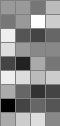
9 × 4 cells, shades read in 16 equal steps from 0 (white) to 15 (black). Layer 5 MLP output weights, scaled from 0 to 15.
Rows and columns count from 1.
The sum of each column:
54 66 58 62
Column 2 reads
6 6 10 6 13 2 9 11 3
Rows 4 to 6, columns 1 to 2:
2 6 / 11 13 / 1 2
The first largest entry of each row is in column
3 1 3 3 2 3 3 1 4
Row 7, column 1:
5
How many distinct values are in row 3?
4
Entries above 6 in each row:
1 1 3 2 3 0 3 4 1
